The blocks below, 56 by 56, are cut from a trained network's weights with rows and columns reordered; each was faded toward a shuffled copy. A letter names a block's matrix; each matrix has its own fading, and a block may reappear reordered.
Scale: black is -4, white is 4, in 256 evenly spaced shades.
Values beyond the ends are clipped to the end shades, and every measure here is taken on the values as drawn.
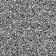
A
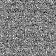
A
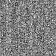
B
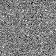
A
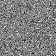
A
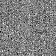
B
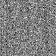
B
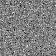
A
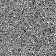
A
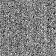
B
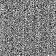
B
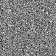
B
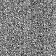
B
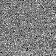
A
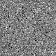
A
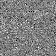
A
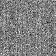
B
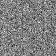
B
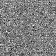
A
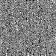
B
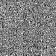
B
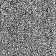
B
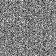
B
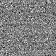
A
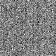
B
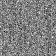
B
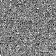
A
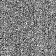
B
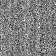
B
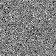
A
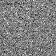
A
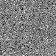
A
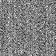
B
